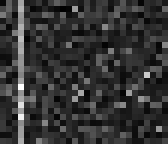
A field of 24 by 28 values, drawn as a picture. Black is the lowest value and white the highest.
Odd lines: column 4. Histogram: skewed, a long tail of high values. Average level on the scale: 20%.
